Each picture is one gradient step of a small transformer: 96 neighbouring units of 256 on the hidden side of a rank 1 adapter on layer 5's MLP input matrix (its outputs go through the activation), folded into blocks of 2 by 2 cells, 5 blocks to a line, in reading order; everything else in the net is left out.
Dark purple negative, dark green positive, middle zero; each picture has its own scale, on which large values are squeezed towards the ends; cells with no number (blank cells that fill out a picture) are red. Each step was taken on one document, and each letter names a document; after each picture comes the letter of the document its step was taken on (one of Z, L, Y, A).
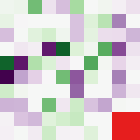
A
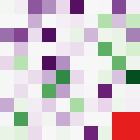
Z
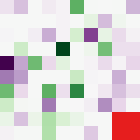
A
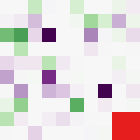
Z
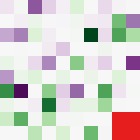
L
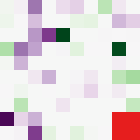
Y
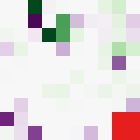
Y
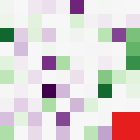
Z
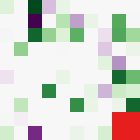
Y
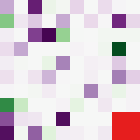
Y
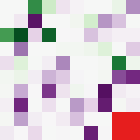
Z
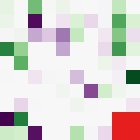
Y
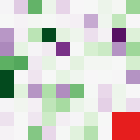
L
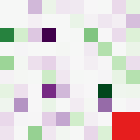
Z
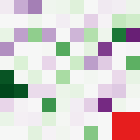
L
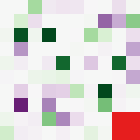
Z
